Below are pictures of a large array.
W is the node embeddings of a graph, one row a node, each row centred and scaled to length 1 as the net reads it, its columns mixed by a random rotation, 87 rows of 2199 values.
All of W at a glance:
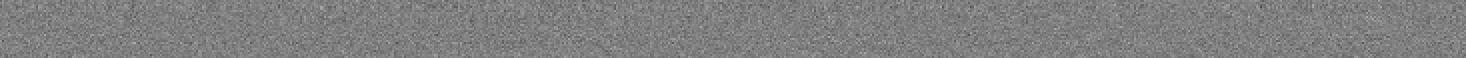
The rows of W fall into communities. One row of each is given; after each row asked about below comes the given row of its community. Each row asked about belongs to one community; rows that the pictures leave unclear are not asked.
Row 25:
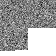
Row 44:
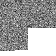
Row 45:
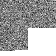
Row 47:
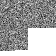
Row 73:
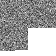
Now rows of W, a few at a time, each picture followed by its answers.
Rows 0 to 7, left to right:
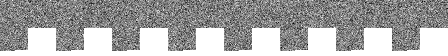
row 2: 25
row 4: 73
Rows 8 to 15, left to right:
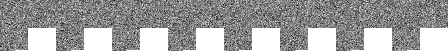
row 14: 47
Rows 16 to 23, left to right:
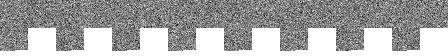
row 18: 45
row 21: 47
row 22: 45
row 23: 73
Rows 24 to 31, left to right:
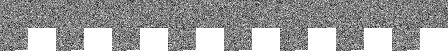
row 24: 73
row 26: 44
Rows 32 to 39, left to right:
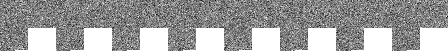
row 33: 73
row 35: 45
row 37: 47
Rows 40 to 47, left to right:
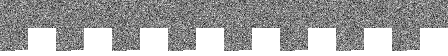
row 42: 73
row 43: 25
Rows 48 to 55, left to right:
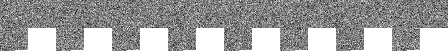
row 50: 25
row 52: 73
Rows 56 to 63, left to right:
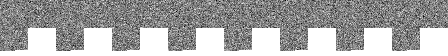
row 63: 47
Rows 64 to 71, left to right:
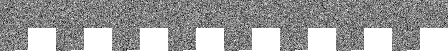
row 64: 47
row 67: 25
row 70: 44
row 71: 73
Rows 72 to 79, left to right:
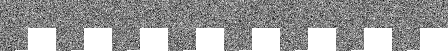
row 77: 47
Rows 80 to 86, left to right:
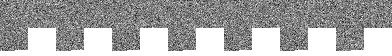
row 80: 73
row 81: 25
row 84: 47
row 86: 47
